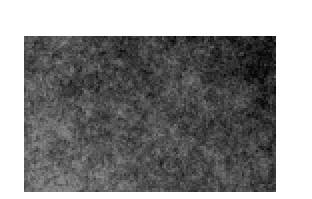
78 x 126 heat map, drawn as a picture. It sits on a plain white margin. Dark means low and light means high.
Values rise toward the bottom left. Overall the values sit about 30% of the way up the scale. The top right is the ninth with the lowest average. The field is mottled with small blotches. Neither half mirrors the other. The ninth with the highest average is the bottom left.
